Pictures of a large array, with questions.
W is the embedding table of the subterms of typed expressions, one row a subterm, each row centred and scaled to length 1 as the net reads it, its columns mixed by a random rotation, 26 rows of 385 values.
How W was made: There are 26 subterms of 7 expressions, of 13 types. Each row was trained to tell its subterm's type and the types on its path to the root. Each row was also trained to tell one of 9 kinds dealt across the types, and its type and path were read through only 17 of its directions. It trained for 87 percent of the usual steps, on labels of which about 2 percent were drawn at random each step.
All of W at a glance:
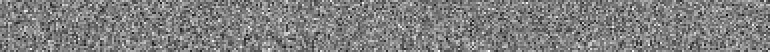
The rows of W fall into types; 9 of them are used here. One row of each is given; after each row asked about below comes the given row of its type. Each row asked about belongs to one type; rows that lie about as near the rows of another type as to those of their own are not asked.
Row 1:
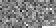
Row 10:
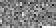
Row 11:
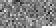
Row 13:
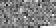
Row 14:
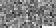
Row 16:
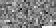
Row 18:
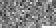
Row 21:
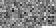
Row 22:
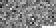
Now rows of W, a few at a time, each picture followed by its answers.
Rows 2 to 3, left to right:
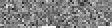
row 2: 21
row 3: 22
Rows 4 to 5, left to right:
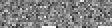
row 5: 13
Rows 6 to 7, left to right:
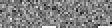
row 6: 22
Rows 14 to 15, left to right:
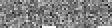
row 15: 13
